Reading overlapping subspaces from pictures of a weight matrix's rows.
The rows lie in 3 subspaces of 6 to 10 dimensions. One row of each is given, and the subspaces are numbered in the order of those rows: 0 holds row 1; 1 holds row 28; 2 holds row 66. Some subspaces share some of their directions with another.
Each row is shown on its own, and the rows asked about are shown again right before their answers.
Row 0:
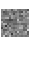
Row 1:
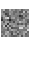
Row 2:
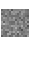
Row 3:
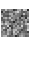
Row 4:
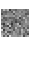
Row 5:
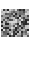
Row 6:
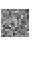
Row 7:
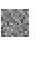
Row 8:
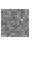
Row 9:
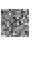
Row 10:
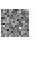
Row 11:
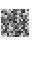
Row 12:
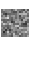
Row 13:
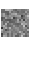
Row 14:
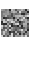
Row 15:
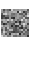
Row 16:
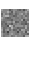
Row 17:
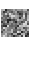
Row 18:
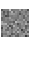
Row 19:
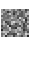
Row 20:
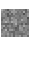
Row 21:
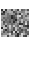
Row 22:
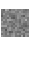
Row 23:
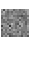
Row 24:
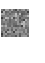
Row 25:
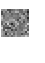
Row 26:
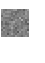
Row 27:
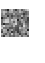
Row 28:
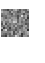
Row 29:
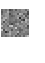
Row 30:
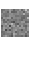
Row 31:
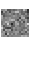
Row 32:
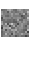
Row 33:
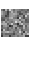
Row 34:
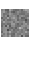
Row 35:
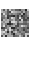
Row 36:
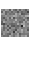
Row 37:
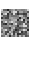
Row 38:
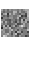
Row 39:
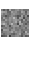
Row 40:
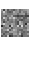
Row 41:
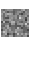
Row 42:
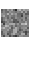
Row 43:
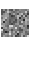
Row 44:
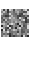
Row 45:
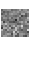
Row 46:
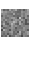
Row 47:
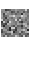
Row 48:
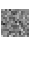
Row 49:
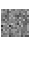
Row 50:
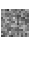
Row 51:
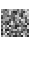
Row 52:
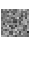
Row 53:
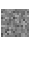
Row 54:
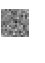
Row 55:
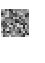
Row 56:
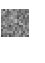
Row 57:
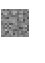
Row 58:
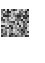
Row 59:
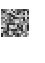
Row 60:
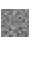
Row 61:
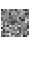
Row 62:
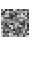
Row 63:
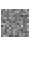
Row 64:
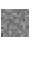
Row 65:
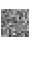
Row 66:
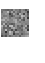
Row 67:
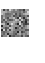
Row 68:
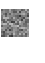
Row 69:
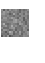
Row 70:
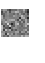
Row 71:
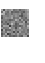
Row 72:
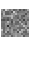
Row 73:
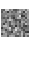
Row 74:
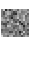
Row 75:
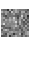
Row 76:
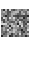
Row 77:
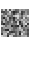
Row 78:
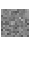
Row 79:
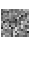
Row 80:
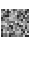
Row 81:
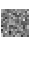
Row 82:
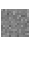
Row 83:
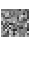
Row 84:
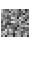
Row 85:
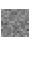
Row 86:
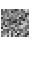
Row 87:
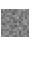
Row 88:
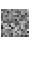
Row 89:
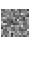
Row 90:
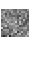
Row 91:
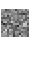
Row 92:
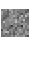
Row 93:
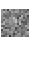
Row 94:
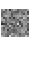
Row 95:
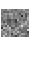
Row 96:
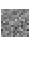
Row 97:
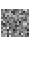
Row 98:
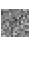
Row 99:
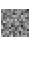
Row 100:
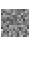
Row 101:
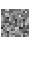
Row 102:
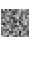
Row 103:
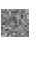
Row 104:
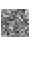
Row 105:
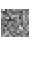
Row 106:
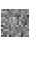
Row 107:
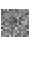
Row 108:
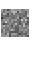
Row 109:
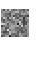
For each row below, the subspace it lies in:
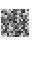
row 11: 1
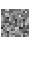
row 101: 0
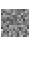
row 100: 2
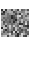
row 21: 2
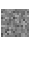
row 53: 2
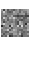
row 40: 2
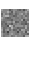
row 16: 2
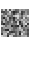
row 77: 2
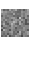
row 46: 1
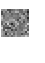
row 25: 1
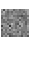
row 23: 2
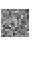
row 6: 1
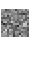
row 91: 0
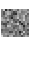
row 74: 2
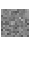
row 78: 1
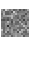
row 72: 2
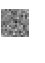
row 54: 2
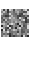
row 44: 1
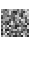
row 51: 2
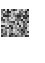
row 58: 1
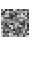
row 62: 2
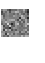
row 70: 1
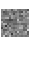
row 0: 0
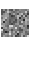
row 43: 2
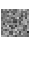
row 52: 2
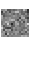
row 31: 1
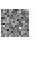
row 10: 0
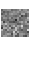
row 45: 2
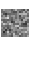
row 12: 0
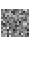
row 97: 0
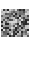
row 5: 1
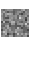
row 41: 0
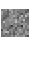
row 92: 2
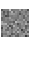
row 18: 2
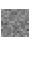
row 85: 2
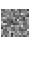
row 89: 0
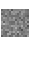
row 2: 2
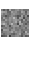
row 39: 1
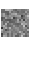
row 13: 2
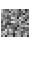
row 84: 0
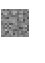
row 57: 0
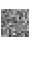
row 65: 0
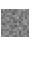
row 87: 2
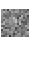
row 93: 1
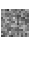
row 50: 0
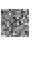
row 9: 1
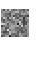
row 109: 1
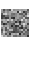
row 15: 0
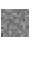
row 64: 2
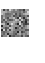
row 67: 1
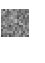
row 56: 2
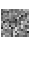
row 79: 1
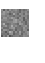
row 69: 2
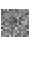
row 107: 1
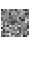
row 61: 1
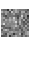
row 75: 2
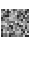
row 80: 2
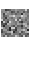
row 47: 0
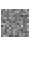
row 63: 1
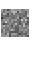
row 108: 0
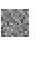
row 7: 1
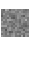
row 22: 0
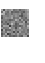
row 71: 2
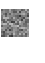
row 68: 0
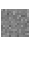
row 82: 0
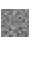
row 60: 0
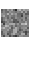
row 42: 0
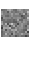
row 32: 1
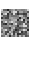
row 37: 0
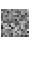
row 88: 1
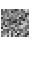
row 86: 0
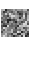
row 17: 0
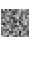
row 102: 2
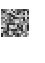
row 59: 2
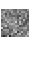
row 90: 0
